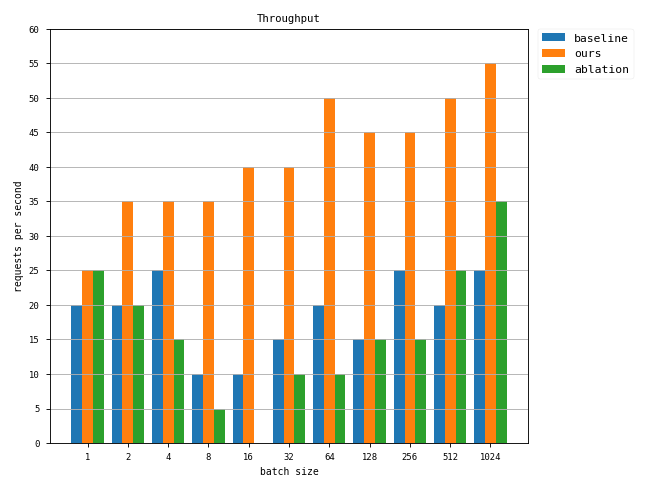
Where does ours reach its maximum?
1024
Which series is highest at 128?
ours
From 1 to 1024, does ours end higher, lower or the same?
higher
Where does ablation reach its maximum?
1024
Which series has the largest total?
ours
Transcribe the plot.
Title: Throughput
x-axis: batch size, ticks 1 2 4 8 16 32 64 128 256 512 1024
y-axis: requests per second, ticks 0 5 10 15 20 25 30 35 40 45 50 55 60
Legend: baseline, ours, ablation
Values:
baseline: 20 20 25 10 10 15 20 15 25 20 25
ours: 25 35 35 35 40 40 50 45 45 50 55
ablation: 25 20 15 5 0 10 10 15 15 25 35
